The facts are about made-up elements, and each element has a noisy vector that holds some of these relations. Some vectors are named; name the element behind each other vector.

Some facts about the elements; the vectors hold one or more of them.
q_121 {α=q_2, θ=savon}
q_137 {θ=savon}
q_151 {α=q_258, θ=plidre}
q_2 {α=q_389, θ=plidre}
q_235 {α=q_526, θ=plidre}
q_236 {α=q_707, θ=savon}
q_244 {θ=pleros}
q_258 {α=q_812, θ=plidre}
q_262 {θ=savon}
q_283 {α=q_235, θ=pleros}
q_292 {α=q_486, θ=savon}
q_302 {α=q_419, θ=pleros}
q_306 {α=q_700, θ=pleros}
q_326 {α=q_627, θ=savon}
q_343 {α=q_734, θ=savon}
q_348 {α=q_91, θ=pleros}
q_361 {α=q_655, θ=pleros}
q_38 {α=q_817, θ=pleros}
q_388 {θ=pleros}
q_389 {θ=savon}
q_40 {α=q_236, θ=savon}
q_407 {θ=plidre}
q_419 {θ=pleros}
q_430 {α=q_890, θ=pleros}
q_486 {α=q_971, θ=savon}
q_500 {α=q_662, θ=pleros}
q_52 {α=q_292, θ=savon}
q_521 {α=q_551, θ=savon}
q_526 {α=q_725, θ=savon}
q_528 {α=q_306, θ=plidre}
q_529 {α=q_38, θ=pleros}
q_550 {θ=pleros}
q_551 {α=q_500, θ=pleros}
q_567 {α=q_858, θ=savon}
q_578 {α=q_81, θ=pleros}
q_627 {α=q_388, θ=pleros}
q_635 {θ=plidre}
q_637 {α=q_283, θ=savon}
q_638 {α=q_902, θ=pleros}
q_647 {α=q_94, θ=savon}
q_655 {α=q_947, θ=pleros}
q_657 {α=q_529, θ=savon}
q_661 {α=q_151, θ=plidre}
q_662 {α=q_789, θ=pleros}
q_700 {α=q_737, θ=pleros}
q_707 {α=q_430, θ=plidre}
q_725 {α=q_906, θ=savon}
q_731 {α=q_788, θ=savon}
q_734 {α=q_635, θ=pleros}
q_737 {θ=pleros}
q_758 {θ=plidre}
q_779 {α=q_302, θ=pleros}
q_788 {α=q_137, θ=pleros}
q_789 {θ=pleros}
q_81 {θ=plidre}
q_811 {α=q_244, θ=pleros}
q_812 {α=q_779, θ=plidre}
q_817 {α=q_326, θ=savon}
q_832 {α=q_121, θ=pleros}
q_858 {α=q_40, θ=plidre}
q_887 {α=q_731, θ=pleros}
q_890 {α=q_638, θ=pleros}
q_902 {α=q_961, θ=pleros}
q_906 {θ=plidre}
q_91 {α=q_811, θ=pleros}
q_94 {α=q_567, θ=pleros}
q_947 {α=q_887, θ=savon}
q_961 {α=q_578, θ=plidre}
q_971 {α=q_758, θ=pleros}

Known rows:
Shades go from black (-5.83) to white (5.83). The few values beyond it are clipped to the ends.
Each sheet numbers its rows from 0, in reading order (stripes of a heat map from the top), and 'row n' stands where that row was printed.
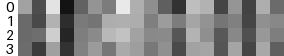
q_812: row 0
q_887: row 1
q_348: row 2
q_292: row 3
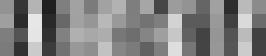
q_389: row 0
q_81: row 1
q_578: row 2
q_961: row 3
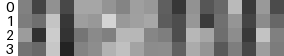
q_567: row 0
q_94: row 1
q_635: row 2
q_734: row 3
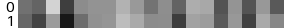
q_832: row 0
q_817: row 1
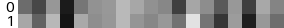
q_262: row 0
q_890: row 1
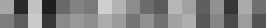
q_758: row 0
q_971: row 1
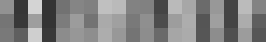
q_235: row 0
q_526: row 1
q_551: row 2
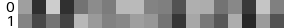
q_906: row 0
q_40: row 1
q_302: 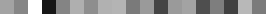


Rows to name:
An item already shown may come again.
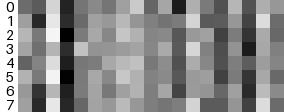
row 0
q_657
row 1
q_81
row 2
q_419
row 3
q_430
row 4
q_529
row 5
q_419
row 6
q_389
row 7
q_81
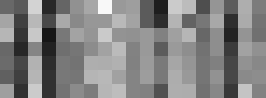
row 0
q_661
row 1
q_858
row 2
q_388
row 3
q_731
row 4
q_887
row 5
q_655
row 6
q_906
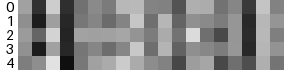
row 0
q_906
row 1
q_137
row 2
q_638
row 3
q_137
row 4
q_779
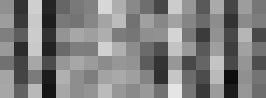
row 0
q_528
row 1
q_788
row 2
q_902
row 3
q_407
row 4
q_647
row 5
q_236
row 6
q_890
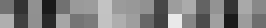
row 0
q_326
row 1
q_707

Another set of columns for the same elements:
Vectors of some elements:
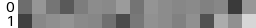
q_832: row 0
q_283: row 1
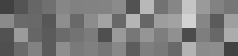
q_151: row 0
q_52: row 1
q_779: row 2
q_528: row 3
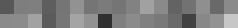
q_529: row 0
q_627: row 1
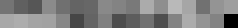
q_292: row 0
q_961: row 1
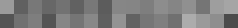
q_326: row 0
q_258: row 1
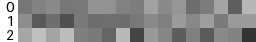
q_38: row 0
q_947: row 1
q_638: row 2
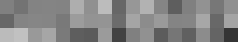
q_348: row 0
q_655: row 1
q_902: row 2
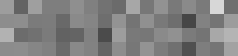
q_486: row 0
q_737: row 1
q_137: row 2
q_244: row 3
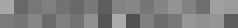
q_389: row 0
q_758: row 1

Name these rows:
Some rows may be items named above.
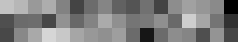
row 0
q_81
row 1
q_661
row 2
q_858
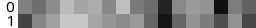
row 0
q_567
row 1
q_858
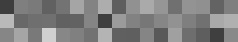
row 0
q_361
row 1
q_137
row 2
q_430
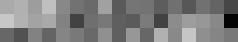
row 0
q_890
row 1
q_81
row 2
q_657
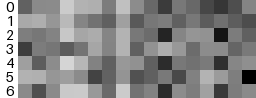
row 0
q_94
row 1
q_890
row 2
q_567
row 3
q_361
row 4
q_40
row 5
q_961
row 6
q_647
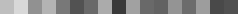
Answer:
q_578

